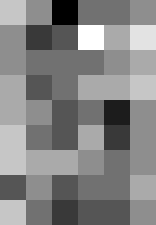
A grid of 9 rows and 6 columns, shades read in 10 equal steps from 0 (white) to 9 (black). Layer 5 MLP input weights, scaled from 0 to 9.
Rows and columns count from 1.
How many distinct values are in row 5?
5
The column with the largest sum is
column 3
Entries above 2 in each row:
5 4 6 5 6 5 5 6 5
